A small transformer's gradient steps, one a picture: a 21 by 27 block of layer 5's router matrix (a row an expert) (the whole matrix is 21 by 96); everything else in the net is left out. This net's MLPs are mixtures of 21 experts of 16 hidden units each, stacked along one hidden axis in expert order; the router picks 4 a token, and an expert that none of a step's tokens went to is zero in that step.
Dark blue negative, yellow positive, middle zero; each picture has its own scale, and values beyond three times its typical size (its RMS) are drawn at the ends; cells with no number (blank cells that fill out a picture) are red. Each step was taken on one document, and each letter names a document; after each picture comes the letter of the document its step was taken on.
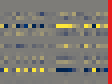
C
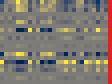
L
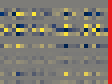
C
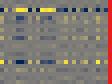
L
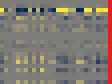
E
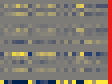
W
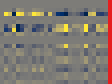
C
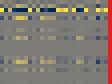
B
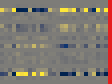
E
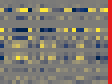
B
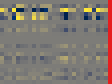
E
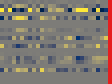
B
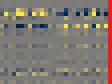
C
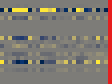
B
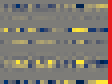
W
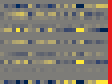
W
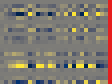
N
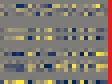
N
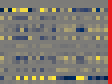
B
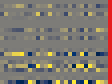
N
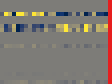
C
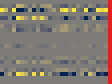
E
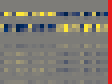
C
